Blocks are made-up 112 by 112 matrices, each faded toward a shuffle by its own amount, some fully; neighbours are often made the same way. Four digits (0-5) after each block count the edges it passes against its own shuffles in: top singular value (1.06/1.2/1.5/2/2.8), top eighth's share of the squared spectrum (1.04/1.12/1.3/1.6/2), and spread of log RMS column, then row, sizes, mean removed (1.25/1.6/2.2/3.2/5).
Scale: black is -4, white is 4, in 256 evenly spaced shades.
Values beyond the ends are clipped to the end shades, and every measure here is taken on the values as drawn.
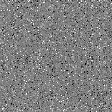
4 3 1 1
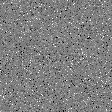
0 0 0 0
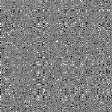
5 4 3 2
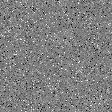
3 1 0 0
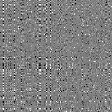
5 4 3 3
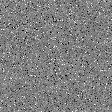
0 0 0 0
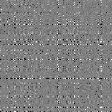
5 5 3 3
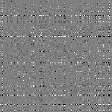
5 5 3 3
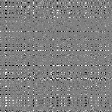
5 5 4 4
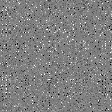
4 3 2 1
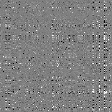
5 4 3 3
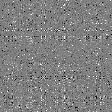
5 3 2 2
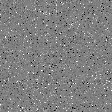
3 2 1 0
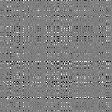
5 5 4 4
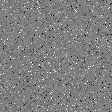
0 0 0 0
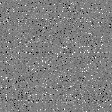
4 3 1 2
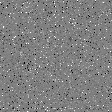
2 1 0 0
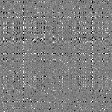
5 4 3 3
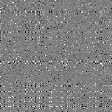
5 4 2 3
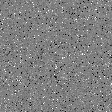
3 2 0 0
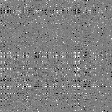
5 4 2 3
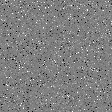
2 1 0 0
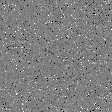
0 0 0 0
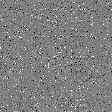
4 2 1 1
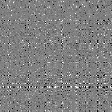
5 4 3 3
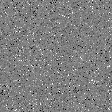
3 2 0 1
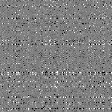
5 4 3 3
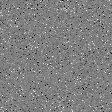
1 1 0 0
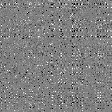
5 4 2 3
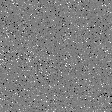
0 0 0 0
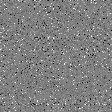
3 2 0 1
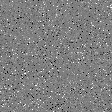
2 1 0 0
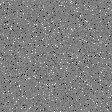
0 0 0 0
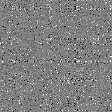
4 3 2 2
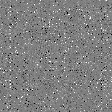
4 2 1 1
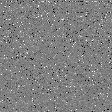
3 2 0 1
